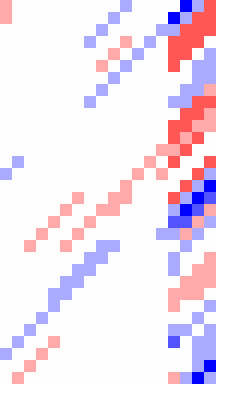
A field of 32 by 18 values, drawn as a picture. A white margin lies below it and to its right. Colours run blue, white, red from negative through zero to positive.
Streaks slant up to the right. A vertical seam about 80% of the way across splits the table, and the left part is calmer. Neither half mirrors the other. Overall the values sit about 50% of the way up the scale.
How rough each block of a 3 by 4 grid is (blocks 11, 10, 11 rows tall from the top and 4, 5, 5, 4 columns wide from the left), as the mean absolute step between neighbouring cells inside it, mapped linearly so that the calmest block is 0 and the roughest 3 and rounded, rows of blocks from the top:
0012
0113
1001
